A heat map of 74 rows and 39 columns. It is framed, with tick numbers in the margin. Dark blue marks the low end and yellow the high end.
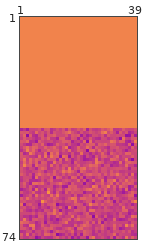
It is made of 2 by 1 panels. Panel 1,1: high, flat. Panel 2,1: middling, fine-grained.
